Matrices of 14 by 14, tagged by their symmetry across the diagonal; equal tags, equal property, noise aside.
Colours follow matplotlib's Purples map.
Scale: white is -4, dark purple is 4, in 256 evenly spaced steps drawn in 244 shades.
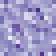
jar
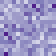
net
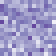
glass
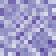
net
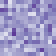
jar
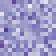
jar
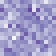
glass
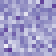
glass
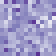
glass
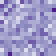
net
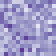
jar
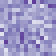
jar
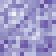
net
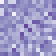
net
